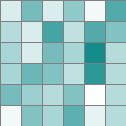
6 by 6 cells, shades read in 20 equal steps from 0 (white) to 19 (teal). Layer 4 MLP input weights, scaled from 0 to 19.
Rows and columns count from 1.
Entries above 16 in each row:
0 0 1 1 0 0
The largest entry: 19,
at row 3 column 5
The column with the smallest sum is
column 1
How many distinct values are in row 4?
6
